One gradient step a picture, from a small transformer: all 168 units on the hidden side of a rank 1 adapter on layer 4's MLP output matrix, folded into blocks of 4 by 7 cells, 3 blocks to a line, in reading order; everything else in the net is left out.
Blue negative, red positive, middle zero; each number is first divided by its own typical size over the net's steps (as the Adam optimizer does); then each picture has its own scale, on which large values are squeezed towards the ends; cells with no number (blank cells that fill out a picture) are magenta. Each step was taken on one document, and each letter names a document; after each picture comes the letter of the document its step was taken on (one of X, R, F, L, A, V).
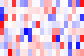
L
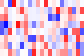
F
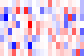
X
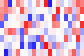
F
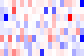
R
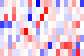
L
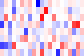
L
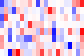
L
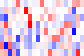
X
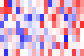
F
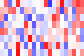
F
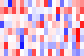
F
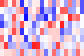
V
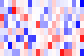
R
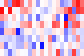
F
